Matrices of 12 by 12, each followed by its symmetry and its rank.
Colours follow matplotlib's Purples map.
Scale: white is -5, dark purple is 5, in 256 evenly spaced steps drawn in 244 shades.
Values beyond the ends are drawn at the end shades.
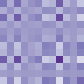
symmetric, rank one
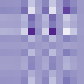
neither, rank one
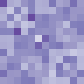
symmetric, full rank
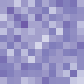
symmetric, full rank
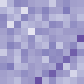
symmetric, full rank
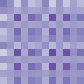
symmetric, rank one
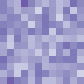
neither, full rank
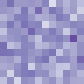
neither, full rank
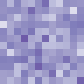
neither, full rank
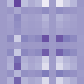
neither, rank one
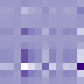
neither, rank one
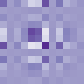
symmetric, rank one
